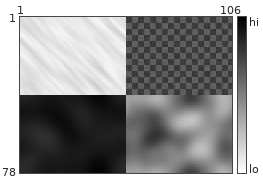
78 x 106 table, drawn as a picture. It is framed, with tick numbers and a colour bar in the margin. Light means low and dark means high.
It is made of 2 by 2 panels. Panel 1,1: very low, slanting down to the right, faint in contrast. Panel 1,2: high, checkered. Panel 2,1: very high, smooth, faint in contrast. Panel 2,2: middling, smooth, strong in contrast.
